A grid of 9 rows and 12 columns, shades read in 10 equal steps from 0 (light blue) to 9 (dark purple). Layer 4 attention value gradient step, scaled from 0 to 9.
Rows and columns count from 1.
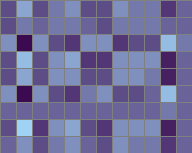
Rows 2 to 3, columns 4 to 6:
4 4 5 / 6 7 3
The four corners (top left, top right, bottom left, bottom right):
6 5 5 5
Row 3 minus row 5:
-3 7 -3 3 4 -3 -3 4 3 2 -7 -1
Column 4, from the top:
4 4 6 3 3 6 5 3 4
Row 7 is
5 5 5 5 5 5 5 5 5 5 4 5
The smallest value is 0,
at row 8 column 2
